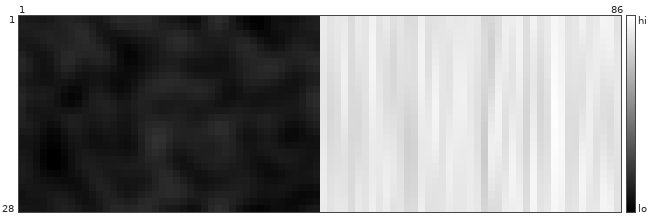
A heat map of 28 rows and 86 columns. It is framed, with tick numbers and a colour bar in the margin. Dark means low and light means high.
The table splits into one row of 2 panels. Panel 1,1: very low, blotchy, faint in contrast. Panel 1,2: very high, streaked downward, faint in contrast.
